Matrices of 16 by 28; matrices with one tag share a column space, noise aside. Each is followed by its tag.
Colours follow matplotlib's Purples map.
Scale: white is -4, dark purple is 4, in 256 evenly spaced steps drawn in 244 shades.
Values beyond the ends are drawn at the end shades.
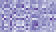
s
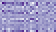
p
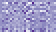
p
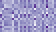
s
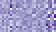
s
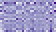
p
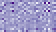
p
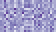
s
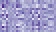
s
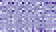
p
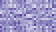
s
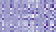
s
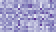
s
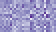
s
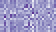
s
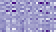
p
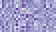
s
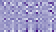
p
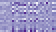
p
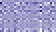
p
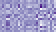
s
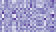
s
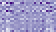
p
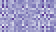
s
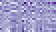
p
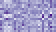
s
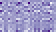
p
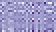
p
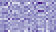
p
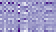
p
